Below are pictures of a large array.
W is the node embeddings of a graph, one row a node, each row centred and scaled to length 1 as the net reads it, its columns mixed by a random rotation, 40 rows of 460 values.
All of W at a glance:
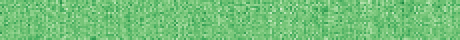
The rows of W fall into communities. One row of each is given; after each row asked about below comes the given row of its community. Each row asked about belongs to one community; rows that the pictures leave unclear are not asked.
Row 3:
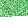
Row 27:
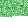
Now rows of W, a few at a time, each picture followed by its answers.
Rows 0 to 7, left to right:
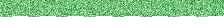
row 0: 27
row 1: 3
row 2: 3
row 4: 27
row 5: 27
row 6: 3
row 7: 3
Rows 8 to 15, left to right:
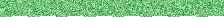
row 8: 3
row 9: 3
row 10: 3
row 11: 3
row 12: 27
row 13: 27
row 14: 3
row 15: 27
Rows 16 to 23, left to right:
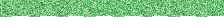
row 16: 3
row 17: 27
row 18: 27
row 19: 3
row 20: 27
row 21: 27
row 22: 3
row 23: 3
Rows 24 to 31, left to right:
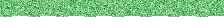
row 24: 27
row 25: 27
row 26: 3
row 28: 27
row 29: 3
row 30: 3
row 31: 27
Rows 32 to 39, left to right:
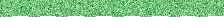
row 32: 27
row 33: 27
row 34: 3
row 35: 3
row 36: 27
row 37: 3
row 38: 27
